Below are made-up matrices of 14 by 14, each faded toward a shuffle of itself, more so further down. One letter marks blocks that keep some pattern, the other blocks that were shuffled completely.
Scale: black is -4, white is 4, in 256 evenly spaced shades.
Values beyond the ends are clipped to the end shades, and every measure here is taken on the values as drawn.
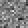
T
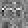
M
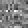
M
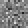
T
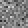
T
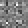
M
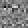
M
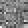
M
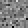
T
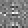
M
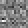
M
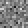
T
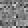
M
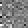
M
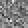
T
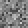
T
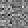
M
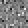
T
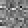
M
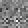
M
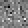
T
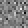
M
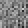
M
